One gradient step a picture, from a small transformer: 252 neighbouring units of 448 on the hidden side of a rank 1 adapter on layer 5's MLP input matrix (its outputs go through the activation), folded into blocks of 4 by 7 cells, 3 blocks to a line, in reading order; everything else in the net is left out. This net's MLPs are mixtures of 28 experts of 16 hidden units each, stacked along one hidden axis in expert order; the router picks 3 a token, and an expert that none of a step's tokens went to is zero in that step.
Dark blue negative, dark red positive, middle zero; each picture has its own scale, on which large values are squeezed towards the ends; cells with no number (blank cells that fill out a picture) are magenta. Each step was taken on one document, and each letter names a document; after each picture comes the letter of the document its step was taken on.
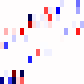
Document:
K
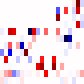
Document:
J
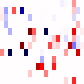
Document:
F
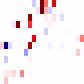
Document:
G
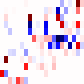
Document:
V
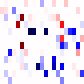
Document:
V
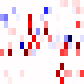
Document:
J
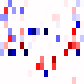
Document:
F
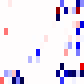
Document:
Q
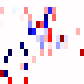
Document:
V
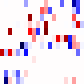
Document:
J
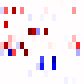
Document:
F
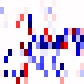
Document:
V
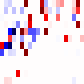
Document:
J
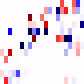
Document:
J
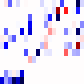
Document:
K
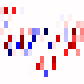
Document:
F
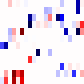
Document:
K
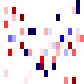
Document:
V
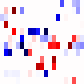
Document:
F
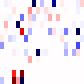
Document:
K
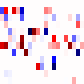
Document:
F
